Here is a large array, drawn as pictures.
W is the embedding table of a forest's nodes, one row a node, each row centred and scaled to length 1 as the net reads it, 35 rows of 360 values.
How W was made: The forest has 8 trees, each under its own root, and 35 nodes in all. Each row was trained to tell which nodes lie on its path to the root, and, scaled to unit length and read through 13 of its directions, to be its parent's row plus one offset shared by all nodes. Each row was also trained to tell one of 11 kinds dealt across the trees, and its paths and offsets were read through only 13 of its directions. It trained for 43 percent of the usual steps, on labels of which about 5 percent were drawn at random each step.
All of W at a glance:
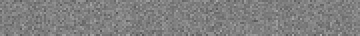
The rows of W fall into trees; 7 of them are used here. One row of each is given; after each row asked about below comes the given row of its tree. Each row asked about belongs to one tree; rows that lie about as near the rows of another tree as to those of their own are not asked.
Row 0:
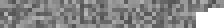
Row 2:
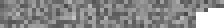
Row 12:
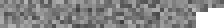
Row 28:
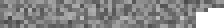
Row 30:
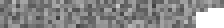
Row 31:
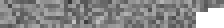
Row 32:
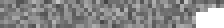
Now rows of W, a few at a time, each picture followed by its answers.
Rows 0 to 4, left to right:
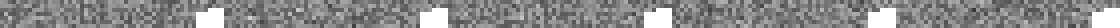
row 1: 0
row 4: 32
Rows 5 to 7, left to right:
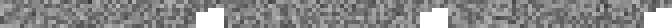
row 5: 12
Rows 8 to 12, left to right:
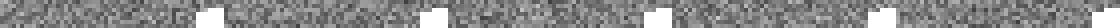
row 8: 32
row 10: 2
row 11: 28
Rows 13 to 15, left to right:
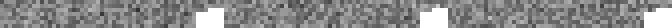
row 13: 32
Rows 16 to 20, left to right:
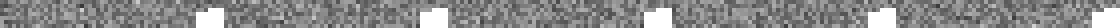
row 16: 31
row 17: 28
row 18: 12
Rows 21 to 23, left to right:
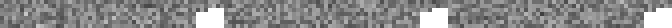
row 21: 2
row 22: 31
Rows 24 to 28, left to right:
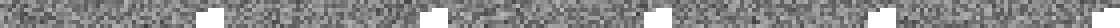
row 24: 2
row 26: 0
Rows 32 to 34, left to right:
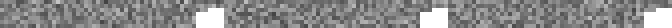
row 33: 2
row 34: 32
